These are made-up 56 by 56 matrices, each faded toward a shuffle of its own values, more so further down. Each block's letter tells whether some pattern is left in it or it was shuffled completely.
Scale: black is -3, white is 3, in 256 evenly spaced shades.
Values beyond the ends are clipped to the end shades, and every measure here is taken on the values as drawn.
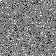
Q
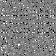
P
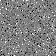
Q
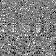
P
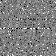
P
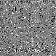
P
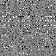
P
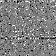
P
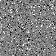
Q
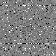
P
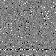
P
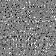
P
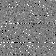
P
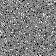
Q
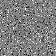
P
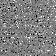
P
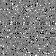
P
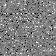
P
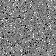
Q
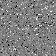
P
